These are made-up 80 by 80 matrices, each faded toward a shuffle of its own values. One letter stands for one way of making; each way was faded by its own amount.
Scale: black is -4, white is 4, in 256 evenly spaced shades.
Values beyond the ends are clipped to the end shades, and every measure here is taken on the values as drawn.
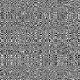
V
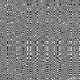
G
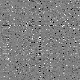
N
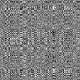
V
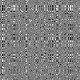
G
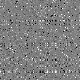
N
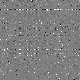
N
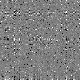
N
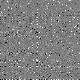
N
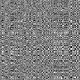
V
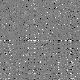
N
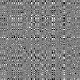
G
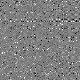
N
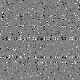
N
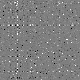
N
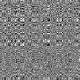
V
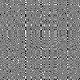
G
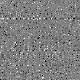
N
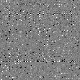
N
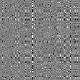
G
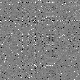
N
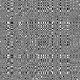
G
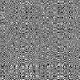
V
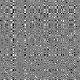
G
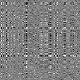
G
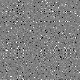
N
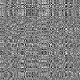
V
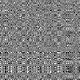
V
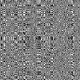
V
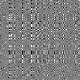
G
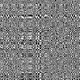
V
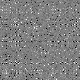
N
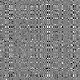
G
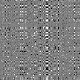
G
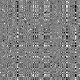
G
